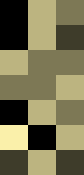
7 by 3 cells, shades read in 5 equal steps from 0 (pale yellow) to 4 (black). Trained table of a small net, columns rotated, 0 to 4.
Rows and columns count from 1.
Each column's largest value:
4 4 3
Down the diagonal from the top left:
4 1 2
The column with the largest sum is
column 1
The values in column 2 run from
1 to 4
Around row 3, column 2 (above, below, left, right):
1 2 1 2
